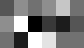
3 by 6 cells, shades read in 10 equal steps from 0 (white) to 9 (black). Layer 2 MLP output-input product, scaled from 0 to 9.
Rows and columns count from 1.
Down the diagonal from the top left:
6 0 0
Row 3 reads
5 8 0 1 5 5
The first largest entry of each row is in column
1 3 2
